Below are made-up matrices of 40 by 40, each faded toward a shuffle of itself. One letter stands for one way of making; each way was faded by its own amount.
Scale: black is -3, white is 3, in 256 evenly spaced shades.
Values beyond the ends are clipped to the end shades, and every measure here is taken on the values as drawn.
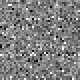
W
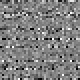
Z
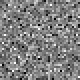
W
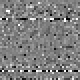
Z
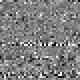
Z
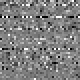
Z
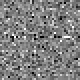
W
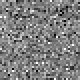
W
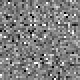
W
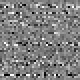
Z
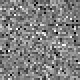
W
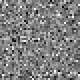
W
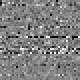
Z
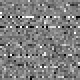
Z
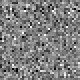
W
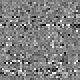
Z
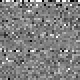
Z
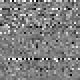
Z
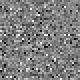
W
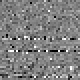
Z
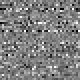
Z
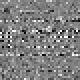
Z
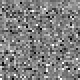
W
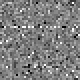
W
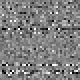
Z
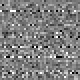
Z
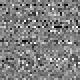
Z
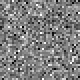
W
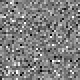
W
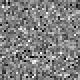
W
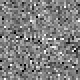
W
